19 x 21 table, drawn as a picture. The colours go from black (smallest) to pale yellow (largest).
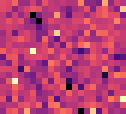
No row or column stands out. Neither half mirrors the other. The top middle is the smoothest part. On average the colour sits 50% of the way up the scale. A few values lie far out on both sides of the bulk. There is no seam. The texture is fine-grained noise.
